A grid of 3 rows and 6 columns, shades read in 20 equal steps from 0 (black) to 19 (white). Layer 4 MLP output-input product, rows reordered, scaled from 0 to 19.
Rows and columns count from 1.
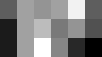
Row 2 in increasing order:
2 6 9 11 12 14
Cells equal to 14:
1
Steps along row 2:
up up down up down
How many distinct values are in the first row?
4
